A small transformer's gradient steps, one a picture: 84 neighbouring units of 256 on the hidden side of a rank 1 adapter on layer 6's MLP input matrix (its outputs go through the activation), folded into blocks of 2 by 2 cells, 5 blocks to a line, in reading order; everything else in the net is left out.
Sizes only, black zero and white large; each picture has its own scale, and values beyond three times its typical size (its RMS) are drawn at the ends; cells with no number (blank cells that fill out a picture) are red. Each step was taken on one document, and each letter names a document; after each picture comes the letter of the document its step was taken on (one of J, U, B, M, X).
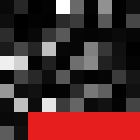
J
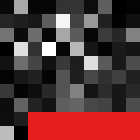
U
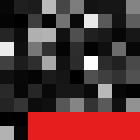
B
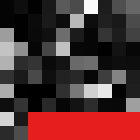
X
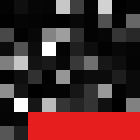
J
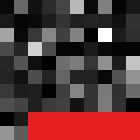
U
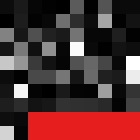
U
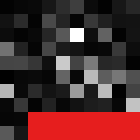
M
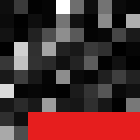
J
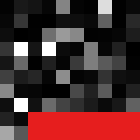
J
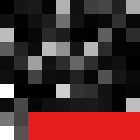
X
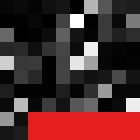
X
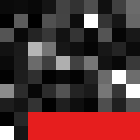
M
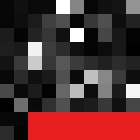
M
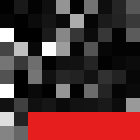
X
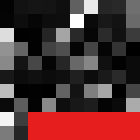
X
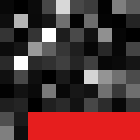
M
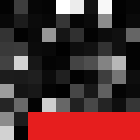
J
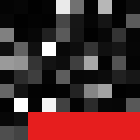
J
